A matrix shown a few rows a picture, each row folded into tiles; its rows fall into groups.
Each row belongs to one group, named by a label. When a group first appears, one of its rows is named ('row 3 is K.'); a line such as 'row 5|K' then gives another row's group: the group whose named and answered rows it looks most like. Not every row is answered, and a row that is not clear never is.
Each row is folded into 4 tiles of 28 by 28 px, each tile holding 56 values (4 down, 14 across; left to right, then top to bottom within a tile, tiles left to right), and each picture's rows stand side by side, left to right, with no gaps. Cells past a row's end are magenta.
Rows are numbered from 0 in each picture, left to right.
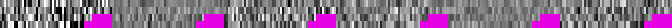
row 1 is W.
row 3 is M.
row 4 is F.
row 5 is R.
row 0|R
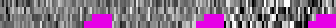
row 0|W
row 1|M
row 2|R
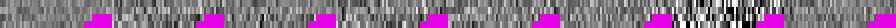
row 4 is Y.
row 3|W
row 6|R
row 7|W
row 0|F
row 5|Y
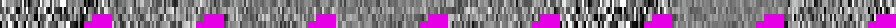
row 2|F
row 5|R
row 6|F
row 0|R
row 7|F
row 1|M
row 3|W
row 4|Y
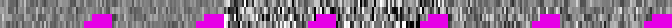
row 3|R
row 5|M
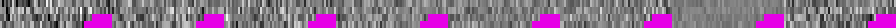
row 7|W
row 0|W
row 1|M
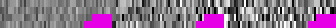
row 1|F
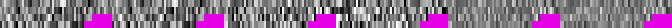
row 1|R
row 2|Y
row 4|Y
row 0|R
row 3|Y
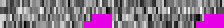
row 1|W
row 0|Y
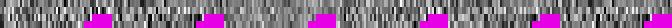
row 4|W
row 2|M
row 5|W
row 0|F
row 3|Y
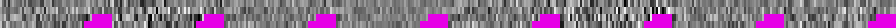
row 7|M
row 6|F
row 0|W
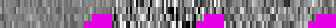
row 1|R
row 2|M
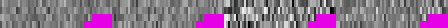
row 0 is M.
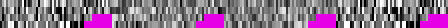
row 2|M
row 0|R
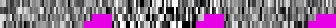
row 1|R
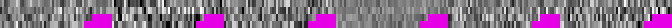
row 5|Y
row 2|R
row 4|F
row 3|W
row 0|M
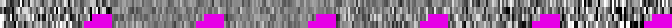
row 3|F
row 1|F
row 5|R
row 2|M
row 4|R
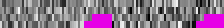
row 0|M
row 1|R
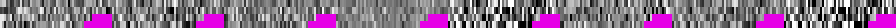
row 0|Y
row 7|R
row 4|R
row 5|F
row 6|R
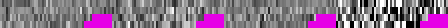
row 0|W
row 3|R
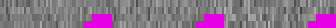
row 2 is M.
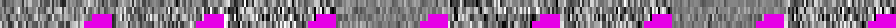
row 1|F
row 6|W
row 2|Y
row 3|F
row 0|M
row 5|Y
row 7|Y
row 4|W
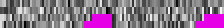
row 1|F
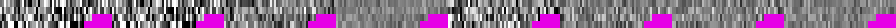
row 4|Y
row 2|W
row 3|W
